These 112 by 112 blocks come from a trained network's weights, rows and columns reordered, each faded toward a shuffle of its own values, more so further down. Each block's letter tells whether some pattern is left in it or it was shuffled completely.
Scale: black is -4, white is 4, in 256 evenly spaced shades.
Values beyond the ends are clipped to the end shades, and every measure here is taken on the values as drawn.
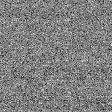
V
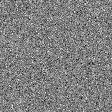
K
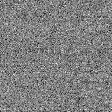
V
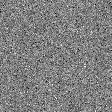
K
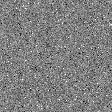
V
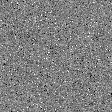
K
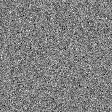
K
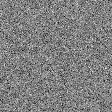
K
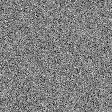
K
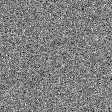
K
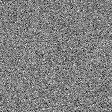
V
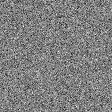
K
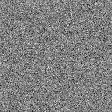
V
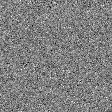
V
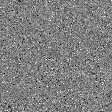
V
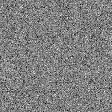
V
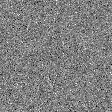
K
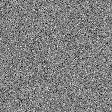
K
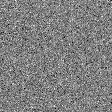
K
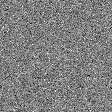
K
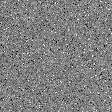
K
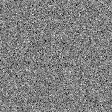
V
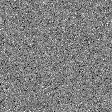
K
